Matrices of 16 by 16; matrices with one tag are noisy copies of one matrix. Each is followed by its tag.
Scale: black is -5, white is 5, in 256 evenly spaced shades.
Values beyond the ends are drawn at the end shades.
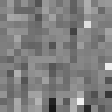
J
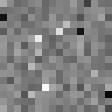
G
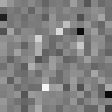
G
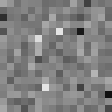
G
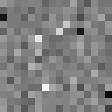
G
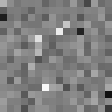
G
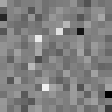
G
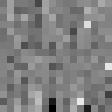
J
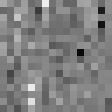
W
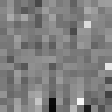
J
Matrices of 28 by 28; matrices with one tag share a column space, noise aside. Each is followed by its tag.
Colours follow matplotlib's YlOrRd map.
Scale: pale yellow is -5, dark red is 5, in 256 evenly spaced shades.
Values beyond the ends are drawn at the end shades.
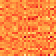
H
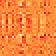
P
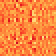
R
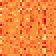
R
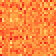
R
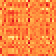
R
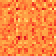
R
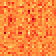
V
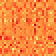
R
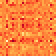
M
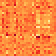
P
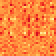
V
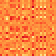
H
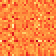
M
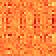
P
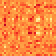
V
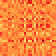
M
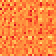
R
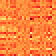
H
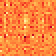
P
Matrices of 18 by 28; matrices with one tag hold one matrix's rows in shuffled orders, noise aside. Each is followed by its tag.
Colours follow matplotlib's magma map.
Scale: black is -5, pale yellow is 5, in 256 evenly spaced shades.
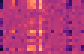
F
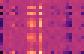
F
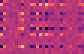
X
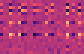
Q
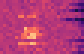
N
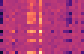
F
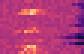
N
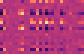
X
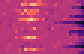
N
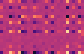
Q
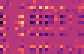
X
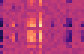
F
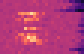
N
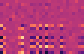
X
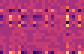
Q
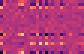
X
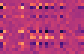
X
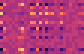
X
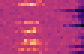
N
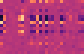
X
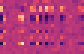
X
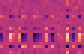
Q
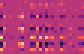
X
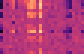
F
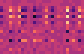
Q
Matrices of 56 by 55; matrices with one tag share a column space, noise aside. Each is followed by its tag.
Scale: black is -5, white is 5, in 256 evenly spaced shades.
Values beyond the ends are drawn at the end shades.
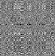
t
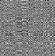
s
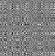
t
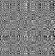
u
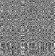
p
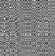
s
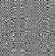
s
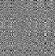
s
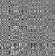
p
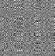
s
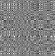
u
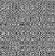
t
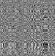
p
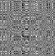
u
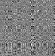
p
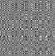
u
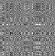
t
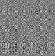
p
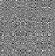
s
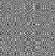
t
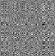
t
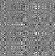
t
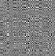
s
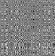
p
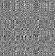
u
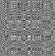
u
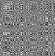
t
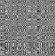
p
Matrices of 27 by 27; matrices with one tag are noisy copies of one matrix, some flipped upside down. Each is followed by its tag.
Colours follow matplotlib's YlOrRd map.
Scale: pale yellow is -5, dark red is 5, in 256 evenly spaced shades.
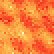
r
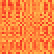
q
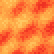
r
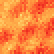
r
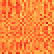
q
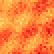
r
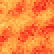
r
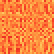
q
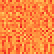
q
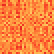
q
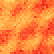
r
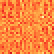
q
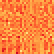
q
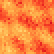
r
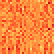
q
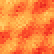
r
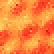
r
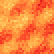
r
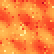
r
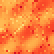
r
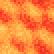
r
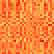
q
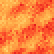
r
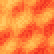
r
